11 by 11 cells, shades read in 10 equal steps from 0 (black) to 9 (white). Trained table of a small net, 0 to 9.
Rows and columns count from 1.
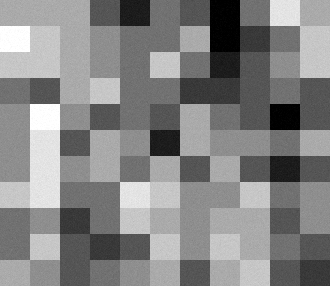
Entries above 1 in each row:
9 10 10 11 10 10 10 11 11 11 11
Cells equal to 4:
23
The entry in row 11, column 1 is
6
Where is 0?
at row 1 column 8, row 2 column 8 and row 5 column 10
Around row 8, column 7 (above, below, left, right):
3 5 7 5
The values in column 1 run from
4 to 9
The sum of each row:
47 54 56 42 45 54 50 64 53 51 50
